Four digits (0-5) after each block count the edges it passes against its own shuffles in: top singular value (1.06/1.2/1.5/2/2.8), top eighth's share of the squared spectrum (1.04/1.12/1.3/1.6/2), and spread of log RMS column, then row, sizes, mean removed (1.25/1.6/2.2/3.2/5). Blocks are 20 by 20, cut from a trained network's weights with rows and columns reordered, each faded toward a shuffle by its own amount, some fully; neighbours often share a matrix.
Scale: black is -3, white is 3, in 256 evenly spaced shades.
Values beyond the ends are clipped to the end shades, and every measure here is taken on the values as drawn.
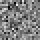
0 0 0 0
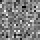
2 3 0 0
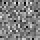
2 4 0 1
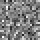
0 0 1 0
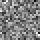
0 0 0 0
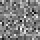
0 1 0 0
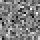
0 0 0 0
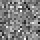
2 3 0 1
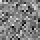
0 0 0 0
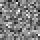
0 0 0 0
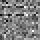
2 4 0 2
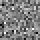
0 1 0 0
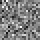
1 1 0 0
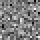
0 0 1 0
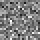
2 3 0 0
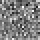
1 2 0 0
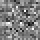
2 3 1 1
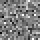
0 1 0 0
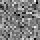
2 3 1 0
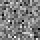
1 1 0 0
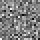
2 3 0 0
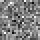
0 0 0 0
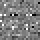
2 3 0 1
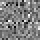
2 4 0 2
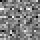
3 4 1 2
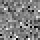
1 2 0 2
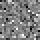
0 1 0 0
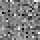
1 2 0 1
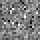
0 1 0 0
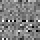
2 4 0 2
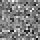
1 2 0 1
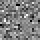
1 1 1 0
